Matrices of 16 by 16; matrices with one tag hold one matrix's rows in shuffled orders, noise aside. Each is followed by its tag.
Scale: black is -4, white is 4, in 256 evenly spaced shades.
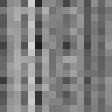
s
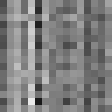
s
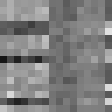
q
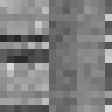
q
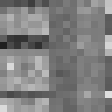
q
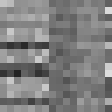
q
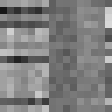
q
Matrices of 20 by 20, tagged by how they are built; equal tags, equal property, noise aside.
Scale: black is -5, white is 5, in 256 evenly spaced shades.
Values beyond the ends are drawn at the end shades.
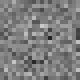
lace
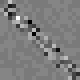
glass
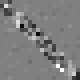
glass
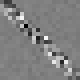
glass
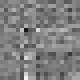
lace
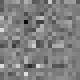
lace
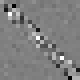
glass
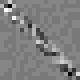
glass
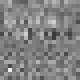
lace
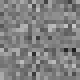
lace
